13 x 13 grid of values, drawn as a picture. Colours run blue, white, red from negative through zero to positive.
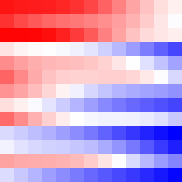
The ninth with the highest average is the top left. Streaks run across, left to right. Values rise toward the top left. The ninth with the lowest average is the bottom right.
